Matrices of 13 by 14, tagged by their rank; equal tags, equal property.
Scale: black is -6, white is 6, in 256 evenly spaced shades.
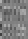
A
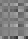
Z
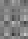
Z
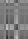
Z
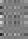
Z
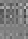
A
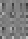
A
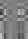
Z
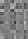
A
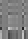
Z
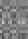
A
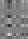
Z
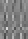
A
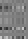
Z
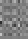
A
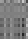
Z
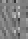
A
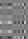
Z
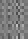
A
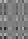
Z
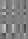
Z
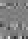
A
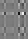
Z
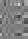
A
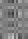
Z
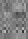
A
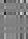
Z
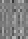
A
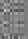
A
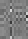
A
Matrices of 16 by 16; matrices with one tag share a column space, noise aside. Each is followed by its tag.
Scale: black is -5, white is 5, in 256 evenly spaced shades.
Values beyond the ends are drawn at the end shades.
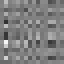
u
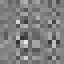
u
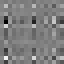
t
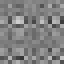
t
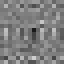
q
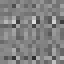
t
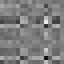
t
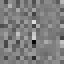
u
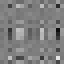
q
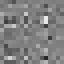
t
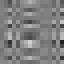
u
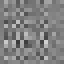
u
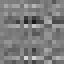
t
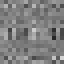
q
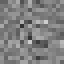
u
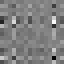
t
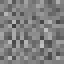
u
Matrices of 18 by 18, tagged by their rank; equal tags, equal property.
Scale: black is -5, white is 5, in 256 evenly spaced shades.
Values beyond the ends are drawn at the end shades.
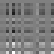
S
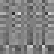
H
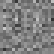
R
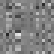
R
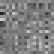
R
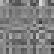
R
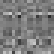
R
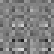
H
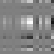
S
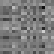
H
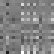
H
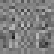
R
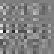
H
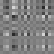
S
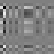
S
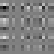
S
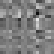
H
